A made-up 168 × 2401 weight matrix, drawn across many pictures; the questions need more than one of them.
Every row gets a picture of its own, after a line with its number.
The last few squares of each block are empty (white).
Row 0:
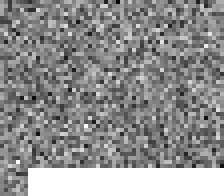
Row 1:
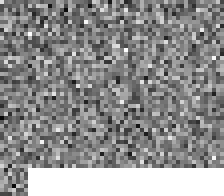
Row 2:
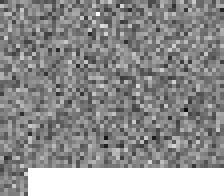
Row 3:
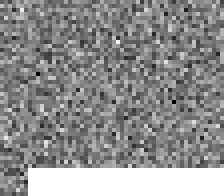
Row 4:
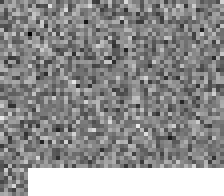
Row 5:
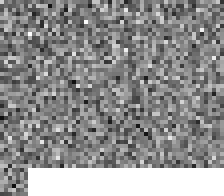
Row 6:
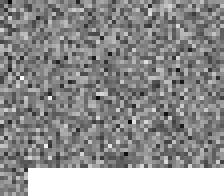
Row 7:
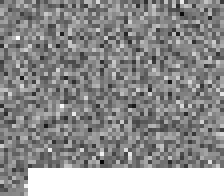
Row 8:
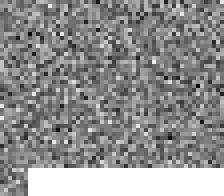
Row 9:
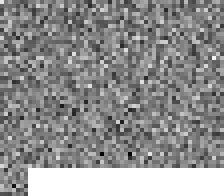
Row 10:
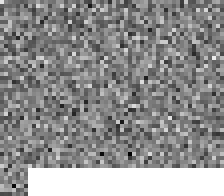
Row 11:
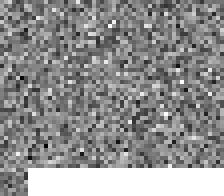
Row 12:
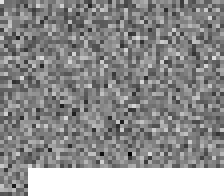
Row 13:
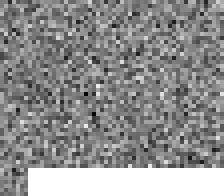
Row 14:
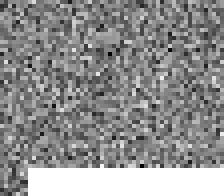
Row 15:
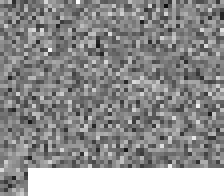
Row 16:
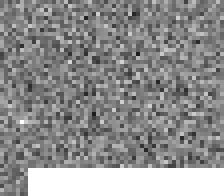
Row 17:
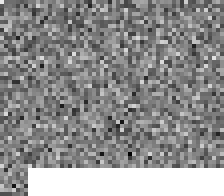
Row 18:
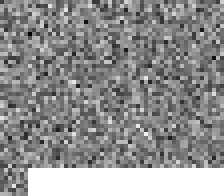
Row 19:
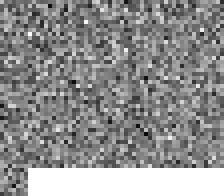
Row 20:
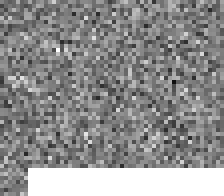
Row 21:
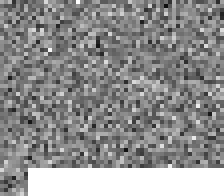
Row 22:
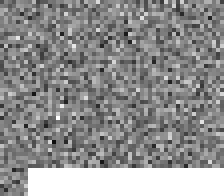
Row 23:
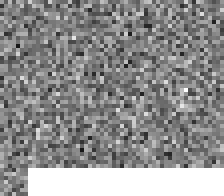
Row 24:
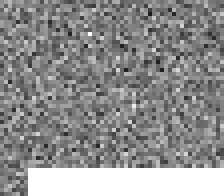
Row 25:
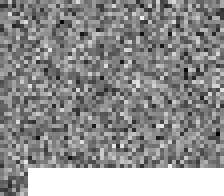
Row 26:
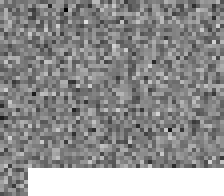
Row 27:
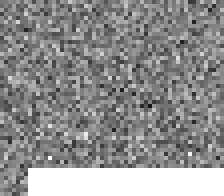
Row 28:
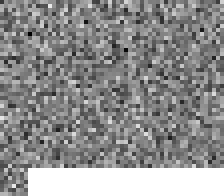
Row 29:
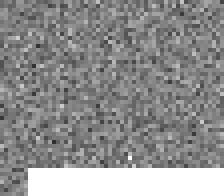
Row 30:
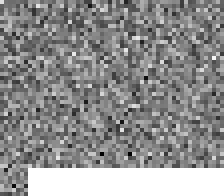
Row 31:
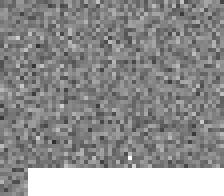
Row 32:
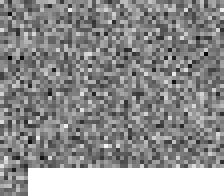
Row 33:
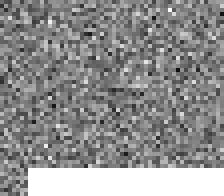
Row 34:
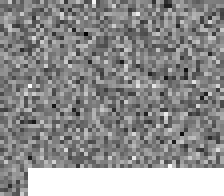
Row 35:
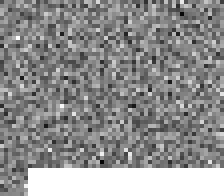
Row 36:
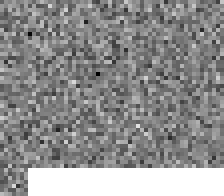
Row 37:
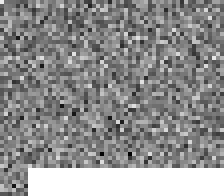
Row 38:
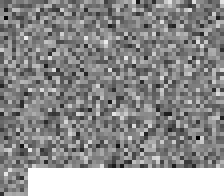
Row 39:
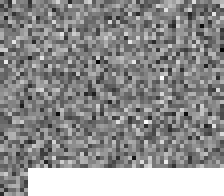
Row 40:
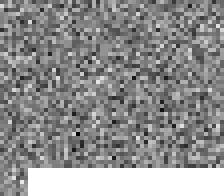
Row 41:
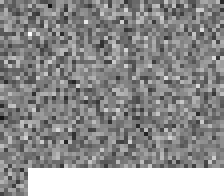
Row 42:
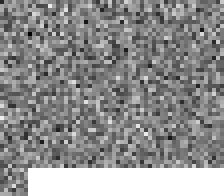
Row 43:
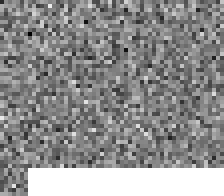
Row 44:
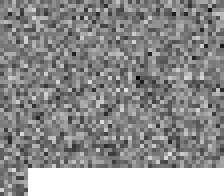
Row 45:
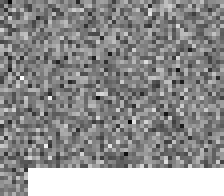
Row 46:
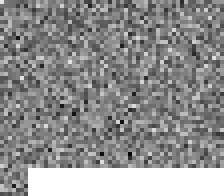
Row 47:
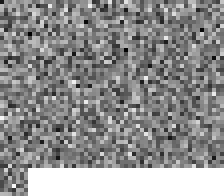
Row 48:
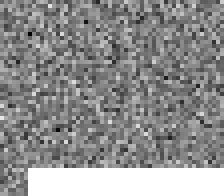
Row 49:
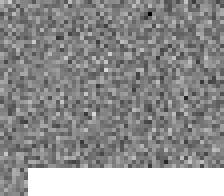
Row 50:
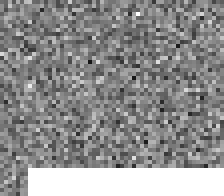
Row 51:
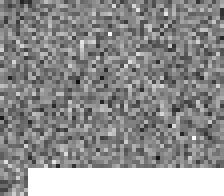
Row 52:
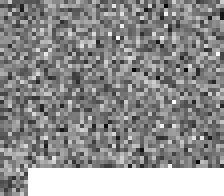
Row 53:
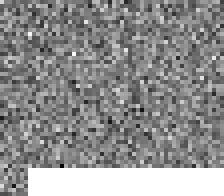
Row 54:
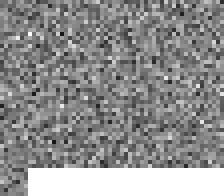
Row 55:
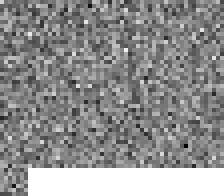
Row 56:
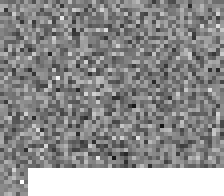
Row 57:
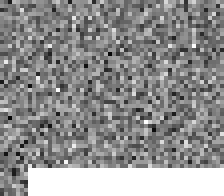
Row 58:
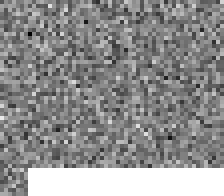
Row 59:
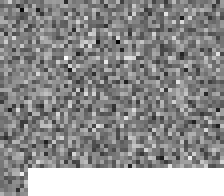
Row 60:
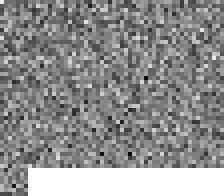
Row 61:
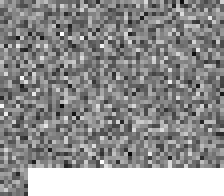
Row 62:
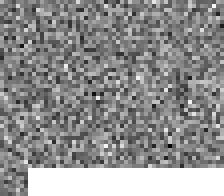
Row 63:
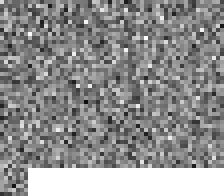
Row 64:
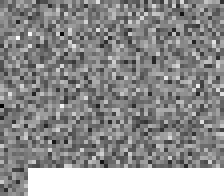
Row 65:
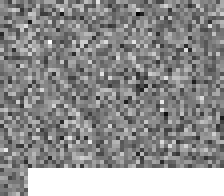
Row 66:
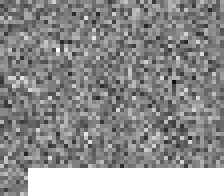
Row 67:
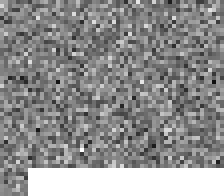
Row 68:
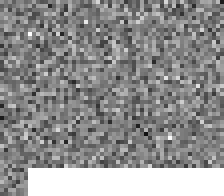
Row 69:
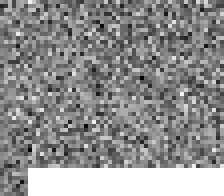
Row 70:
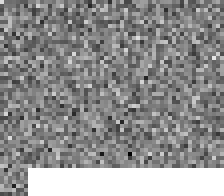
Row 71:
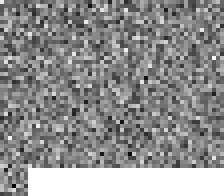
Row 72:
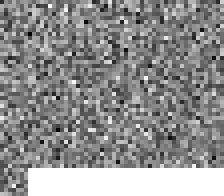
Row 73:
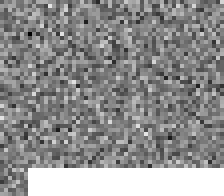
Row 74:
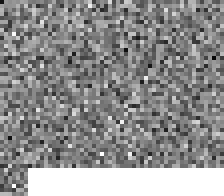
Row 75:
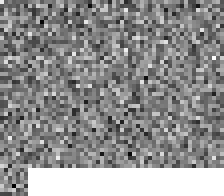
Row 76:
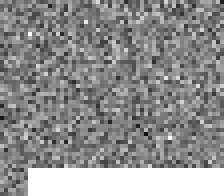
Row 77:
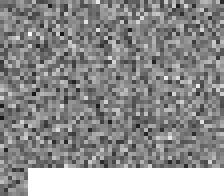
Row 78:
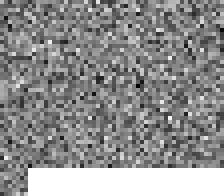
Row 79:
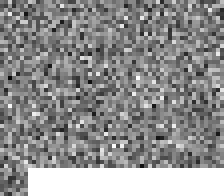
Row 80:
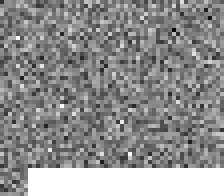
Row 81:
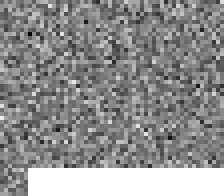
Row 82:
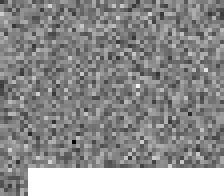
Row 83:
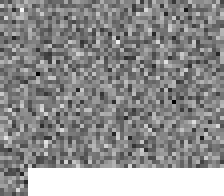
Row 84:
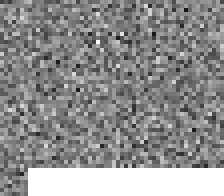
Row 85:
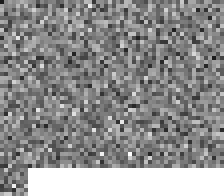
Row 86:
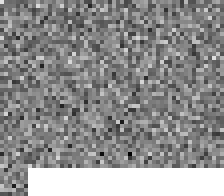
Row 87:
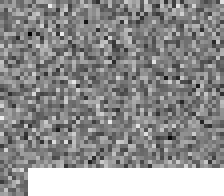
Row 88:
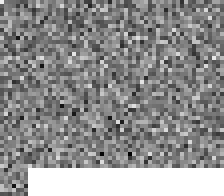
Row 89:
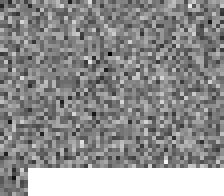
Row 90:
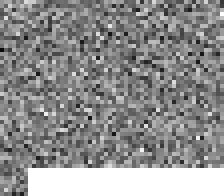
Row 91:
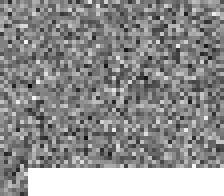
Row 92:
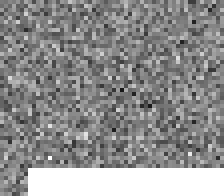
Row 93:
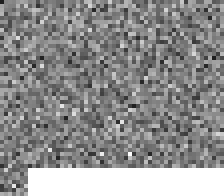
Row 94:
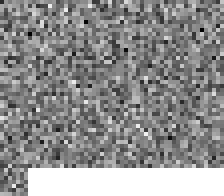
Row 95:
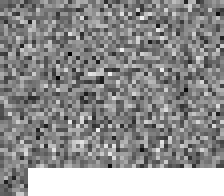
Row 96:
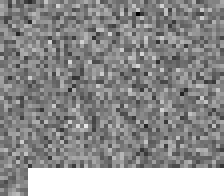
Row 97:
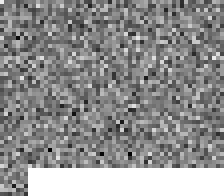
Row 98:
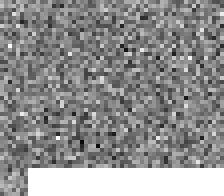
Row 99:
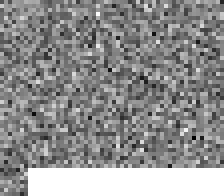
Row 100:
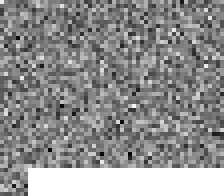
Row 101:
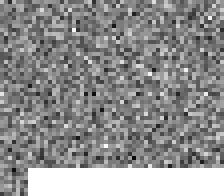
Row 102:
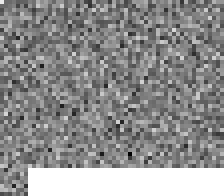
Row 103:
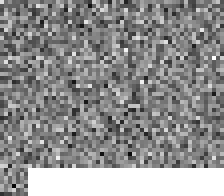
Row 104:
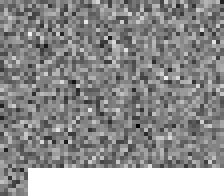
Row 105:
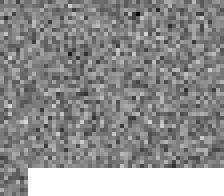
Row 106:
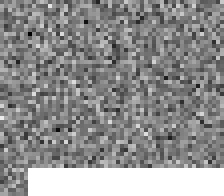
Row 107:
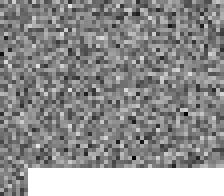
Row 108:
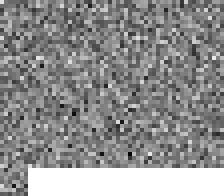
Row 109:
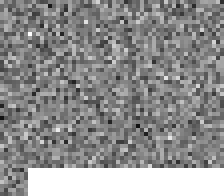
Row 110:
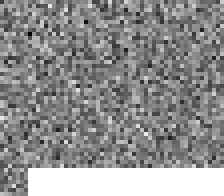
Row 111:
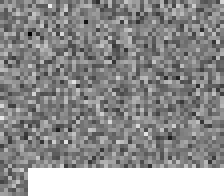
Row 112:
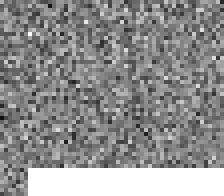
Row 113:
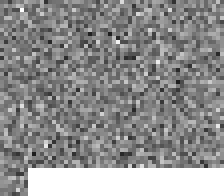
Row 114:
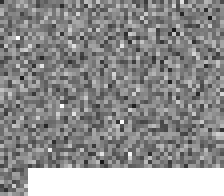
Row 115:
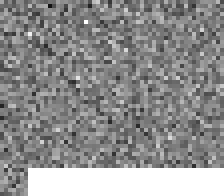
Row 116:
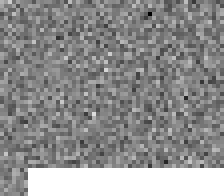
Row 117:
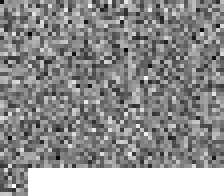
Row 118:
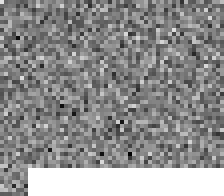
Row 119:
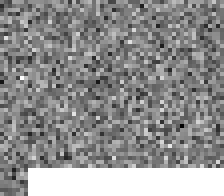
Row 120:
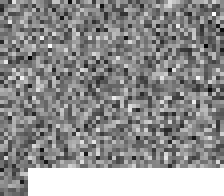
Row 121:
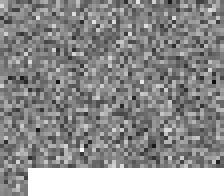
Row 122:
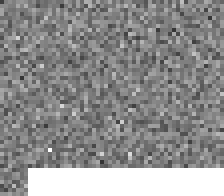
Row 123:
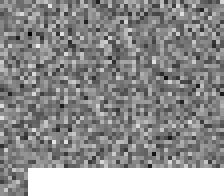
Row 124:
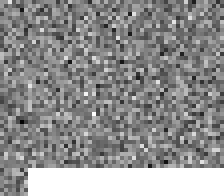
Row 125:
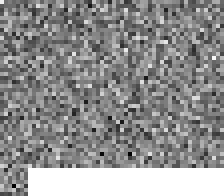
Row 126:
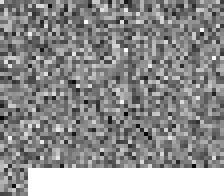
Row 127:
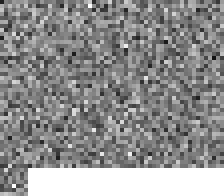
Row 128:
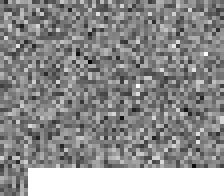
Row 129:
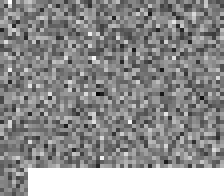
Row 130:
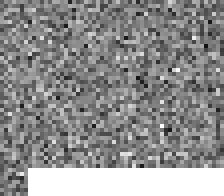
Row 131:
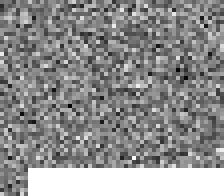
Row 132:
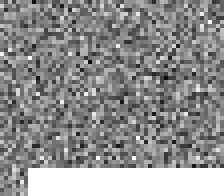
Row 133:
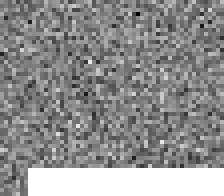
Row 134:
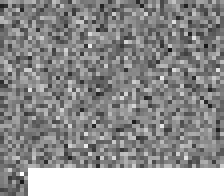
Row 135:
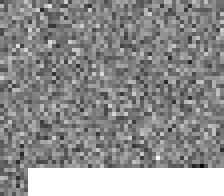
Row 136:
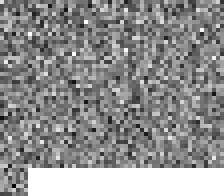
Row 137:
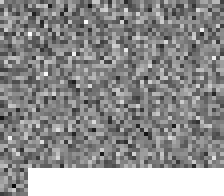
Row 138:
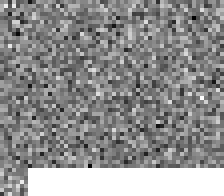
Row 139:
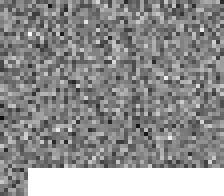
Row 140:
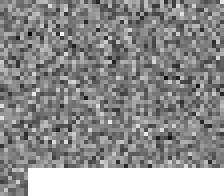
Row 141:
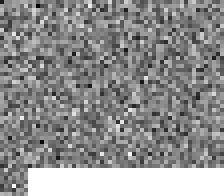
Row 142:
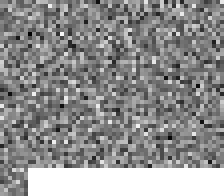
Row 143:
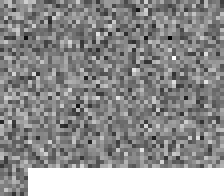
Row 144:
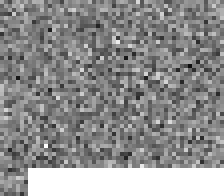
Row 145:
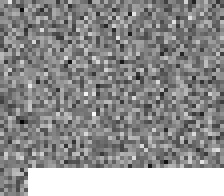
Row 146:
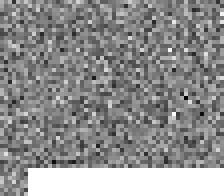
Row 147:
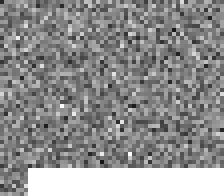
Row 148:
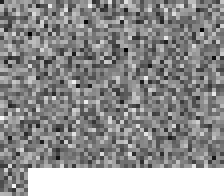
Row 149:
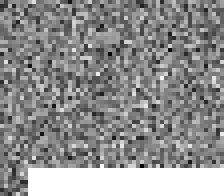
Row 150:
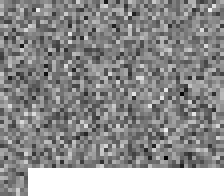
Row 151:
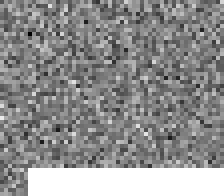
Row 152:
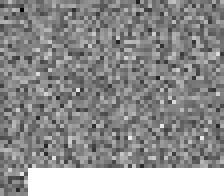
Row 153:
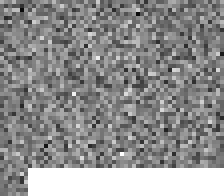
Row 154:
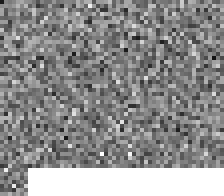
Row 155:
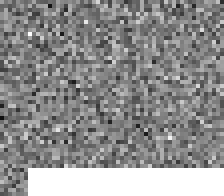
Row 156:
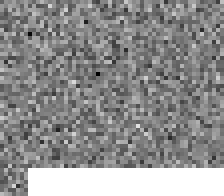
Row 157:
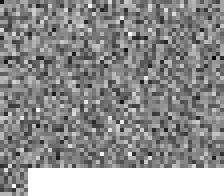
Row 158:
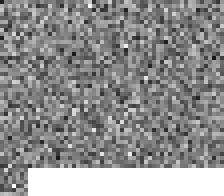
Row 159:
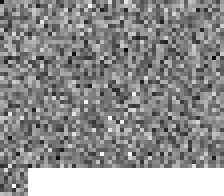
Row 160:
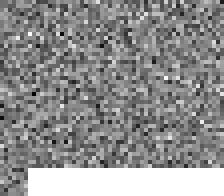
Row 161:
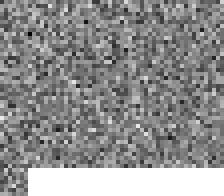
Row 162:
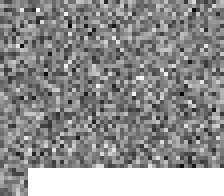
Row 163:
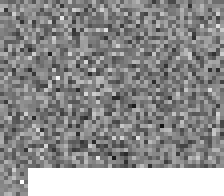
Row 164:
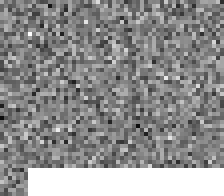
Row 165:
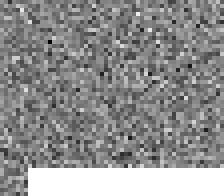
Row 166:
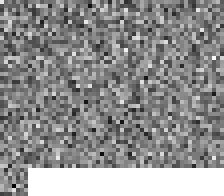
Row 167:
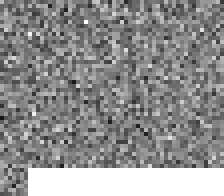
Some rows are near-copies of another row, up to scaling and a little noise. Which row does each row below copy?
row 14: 149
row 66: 20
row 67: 121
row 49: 116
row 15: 21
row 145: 124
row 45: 6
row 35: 7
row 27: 92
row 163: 56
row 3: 83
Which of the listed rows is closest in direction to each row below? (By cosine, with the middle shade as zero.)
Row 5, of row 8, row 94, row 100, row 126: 126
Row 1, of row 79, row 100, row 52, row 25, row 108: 108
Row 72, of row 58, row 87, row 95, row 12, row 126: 58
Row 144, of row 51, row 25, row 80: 80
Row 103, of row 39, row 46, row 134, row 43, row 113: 46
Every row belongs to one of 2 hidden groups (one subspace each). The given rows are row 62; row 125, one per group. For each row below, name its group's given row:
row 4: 125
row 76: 125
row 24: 62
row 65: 62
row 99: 62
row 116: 62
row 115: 125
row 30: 125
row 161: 125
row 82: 62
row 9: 125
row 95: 62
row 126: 125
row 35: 125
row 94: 125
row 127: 125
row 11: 62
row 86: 125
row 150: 62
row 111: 125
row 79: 62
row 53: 125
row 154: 125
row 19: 125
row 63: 125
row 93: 125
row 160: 125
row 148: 125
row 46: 125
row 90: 62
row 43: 125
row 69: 62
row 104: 125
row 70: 125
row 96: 62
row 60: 125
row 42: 125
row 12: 125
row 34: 62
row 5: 125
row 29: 125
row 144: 62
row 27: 62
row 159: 125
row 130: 62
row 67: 62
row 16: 62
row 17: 125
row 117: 125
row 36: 125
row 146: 62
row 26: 125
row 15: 62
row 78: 62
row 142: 125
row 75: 125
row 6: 62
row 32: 62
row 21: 62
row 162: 62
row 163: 62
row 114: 125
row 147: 125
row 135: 62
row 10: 125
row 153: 62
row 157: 125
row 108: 125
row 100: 125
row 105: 62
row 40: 62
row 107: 62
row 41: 125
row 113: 62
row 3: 62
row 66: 62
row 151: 125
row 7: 125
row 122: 125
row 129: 62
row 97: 125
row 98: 62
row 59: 62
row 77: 125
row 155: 125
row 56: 62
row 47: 125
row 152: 62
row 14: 62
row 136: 125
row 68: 125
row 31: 125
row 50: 62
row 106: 125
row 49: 62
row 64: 125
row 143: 62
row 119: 62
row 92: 62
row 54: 125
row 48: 125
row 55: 125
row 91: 62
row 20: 62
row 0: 62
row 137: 125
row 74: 125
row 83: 62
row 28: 125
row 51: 62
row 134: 62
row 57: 62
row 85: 125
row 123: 125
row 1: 125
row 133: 62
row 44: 62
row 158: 125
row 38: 62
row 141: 125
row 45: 62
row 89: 62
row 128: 62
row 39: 62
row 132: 62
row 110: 125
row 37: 125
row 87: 125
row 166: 125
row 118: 125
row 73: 125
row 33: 62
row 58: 125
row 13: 62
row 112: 125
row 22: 125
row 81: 125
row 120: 62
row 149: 62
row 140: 125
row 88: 125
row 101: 62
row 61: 125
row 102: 125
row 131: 62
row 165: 62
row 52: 62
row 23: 62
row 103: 125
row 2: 62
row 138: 62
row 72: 125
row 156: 125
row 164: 125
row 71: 125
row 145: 62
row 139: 125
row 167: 125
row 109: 125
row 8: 125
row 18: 125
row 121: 62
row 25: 62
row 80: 125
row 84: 62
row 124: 62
